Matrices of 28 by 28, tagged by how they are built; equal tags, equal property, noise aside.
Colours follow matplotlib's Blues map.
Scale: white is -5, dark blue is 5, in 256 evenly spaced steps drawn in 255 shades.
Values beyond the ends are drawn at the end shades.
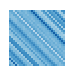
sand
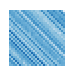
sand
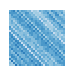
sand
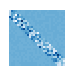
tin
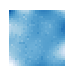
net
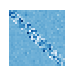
tin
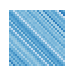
sand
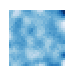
net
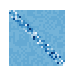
tin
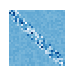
tin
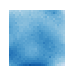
net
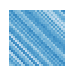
sand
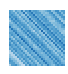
sand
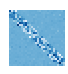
tin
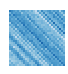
sand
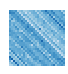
sand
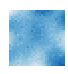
net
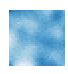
net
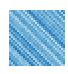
sand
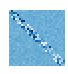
tin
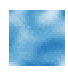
net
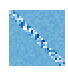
tin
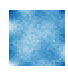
net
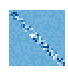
tin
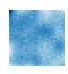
net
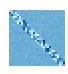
tin
